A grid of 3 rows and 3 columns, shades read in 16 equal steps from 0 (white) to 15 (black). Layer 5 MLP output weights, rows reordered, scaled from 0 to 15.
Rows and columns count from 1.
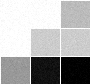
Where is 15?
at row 3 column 3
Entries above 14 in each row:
0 0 1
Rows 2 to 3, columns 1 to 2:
0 3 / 6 14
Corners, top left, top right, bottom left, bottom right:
0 4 6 15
